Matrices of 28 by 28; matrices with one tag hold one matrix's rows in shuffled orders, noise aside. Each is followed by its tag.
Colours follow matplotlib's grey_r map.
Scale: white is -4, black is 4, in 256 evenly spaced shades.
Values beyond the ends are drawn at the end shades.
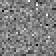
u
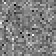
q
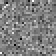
q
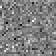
q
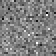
u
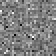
q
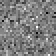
u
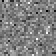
u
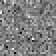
q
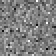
u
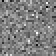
u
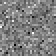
q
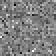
q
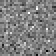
u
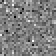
q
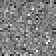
u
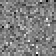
u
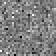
q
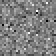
u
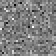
q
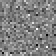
u
